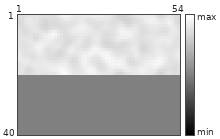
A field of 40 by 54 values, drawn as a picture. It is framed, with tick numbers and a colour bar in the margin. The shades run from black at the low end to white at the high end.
It is made of 2 by 1 panels. Panel 1,1: very high, blotchy, faint in contrast. Panel 2,1: middling, flat.
